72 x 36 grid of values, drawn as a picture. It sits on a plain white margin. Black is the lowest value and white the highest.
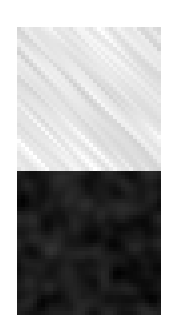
The table splits into 2 rows of 1 panel. Panel 1,1: very high, slanting down to the right, faint in contrast. Panel 2,1: very low, blotchy, faint in contrast.
